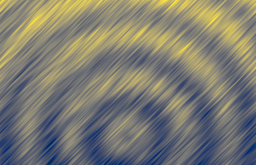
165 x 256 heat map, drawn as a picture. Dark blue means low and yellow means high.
Rings: centred on the bottom middle. Slope: up to the top. Lone odd cells: none. Average level on the scale: 50%. Odd rows or columns: none.
